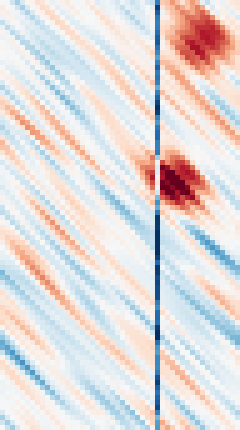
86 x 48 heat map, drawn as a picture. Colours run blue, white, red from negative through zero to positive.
On average the colour sits 50% of the way up the scale. The halves do not mirror each other. Two bumps rise from the field. A few values lie far out on both sides of the bulk. Column 32 stands out from the rest.
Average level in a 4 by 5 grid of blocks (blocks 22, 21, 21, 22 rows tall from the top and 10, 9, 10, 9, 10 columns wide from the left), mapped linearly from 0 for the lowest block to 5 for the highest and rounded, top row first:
1 1 2 3 5 | 2 2 2 5 3 | 2 2 2 0 1 | 2 1 2 1 1
